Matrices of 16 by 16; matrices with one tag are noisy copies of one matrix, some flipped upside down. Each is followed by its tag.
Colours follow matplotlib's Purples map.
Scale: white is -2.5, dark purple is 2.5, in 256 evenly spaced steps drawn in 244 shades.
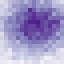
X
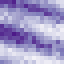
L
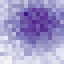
X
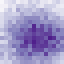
X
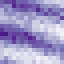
L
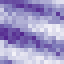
L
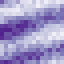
L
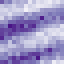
L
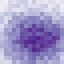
X
